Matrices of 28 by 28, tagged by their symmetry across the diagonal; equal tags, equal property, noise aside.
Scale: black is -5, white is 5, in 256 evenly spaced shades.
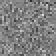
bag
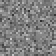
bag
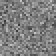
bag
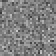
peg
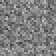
peg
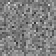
bag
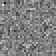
peg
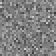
bag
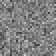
bag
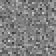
peg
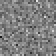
peg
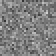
bag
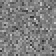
bag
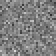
peg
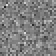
peg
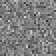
bag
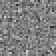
peg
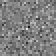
peg
